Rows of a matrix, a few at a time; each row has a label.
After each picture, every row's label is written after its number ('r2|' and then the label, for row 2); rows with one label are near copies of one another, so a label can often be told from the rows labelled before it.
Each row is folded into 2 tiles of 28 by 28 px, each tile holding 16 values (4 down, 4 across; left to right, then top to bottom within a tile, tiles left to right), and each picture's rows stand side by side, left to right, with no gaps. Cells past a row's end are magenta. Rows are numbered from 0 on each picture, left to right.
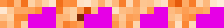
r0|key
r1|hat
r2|key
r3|key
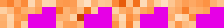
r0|key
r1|hat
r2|key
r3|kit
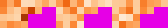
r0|hat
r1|key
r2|kit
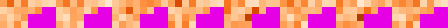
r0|key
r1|key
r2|kit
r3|key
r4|hat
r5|key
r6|hat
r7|key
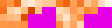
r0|hat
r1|key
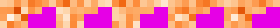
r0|kit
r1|key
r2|key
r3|kit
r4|kit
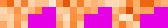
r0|key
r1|key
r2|kit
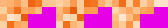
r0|kit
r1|kit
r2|key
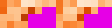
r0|hat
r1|hat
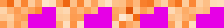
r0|key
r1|key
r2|kit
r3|key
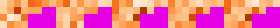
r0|kit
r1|key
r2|hat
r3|hat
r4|hat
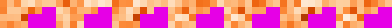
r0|hat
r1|key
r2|hat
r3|kit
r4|kit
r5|hat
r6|kit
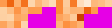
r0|key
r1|hat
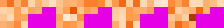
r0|key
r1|kit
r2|key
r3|hat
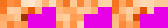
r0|hat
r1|key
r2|hat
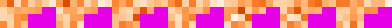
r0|key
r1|key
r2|hat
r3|key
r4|kit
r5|kit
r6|key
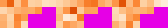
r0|key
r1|kit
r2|key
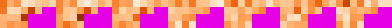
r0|hat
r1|hat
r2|hat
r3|key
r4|key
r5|kit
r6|key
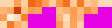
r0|kit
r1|key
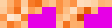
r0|kit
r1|hat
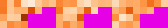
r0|hat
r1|hat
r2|kit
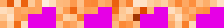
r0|key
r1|kit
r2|hat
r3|key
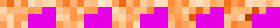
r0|key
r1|key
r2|key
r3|hat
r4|hat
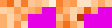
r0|key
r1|hat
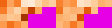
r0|hat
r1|hat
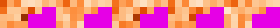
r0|hat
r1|key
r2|hat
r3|hat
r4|key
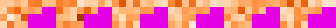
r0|kit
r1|hat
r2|key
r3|key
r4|kit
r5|key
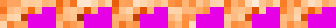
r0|hat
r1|hat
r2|hat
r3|key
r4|hat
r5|hat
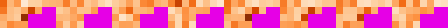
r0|hat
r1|key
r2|kit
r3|key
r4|hat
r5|hat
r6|hat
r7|key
